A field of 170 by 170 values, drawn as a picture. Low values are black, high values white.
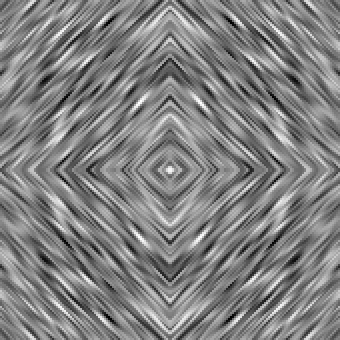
No overall slope runs across the table. The values follow a bell shape. On average the colour sits 50% of the way up the scale. Its left and right halves mirror each other, and so do its top and bottom. No single row or column stands out from its neighbours.
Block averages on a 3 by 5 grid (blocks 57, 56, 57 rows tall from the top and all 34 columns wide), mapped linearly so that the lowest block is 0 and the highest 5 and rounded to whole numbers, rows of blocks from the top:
20202 | 31513 | 20202
